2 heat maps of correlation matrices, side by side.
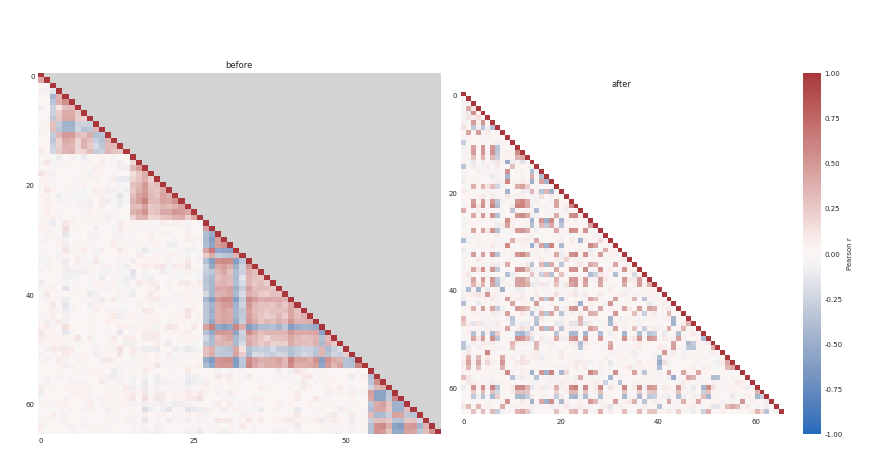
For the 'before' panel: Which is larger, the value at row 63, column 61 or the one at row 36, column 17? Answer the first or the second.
the first
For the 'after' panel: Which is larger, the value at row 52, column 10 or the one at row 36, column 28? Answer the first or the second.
the second
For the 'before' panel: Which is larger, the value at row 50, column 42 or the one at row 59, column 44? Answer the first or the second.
the second
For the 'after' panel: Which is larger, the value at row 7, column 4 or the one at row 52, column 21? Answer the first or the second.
the second
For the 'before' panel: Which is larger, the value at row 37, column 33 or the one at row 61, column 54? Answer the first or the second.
the first
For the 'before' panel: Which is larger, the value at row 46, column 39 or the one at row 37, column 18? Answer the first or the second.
the second
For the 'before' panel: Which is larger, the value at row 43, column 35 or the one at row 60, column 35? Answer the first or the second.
the first
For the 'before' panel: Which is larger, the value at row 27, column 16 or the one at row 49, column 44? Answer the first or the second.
the second
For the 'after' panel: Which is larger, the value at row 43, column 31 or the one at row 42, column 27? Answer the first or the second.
the second
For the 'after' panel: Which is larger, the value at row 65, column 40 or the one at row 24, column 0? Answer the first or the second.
the second
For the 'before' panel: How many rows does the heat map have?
66
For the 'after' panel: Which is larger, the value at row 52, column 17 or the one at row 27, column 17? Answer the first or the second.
the first
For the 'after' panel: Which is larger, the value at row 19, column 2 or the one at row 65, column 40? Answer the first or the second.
the first
